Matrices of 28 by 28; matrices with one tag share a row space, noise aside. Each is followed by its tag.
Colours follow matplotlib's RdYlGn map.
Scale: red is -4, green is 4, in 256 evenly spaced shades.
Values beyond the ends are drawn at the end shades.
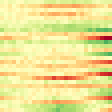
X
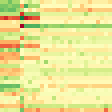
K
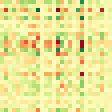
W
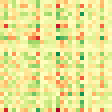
W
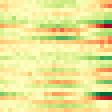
X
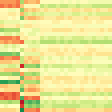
K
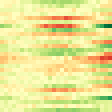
X
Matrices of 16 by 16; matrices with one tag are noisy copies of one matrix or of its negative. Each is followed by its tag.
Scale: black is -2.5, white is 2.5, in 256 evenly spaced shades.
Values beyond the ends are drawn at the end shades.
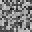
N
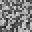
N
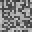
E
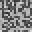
E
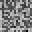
E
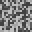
N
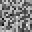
N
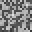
N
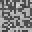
E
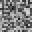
E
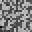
N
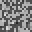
N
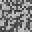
N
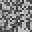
N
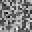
N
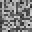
E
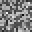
N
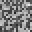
N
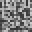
E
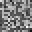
E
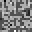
E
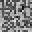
E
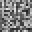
E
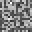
E
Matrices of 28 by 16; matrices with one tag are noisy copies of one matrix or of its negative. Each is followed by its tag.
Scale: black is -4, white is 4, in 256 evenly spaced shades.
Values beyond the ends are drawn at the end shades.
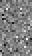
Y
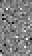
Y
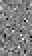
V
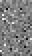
Y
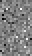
Y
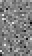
Y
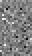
Y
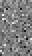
Y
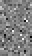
V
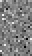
Y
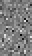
V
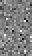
V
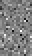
V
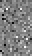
Y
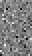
Y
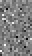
Y
